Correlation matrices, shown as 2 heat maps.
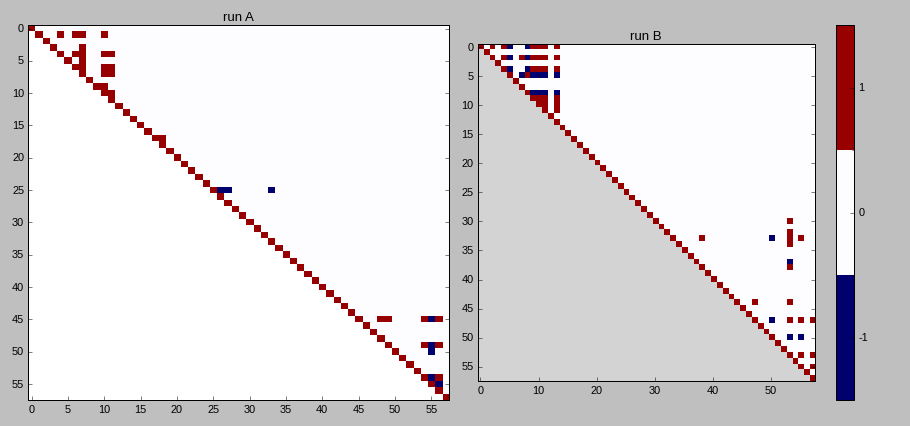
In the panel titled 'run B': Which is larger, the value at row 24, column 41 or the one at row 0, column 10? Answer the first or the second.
the second
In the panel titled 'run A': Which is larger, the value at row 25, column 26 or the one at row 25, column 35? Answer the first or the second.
the second
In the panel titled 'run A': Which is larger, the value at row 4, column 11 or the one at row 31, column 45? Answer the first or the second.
the first
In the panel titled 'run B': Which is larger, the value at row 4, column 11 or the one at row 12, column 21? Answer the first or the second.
the first
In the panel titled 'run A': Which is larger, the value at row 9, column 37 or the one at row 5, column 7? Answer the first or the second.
the second
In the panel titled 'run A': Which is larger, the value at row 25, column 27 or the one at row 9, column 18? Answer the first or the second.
the second
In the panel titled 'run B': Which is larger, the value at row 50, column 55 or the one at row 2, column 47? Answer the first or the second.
the second
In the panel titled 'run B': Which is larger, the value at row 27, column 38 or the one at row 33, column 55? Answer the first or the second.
the second
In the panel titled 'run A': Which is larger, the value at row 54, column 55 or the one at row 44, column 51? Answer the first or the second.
the second
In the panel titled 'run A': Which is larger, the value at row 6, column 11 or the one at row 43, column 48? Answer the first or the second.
the first
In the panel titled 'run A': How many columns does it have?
58
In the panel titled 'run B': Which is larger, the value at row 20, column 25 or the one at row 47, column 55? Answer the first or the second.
the second
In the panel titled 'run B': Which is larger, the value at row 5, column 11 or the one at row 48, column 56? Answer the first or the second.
the second
